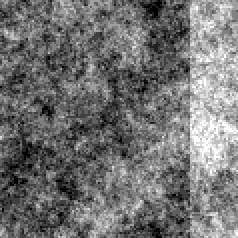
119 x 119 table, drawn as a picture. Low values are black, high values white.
No regular stripes run through it. A vertical seam about 80% of the way across splits the table, and the right part is higher. The field is mottled with small blotches. The middle right is the ninth with the highest average.
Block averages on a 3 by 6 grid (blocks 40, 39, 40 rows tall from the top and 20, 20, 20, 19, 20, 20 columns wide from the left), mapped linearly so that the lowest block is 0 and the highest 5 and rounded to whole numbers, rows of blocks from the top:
111114 | 010135 | 002213
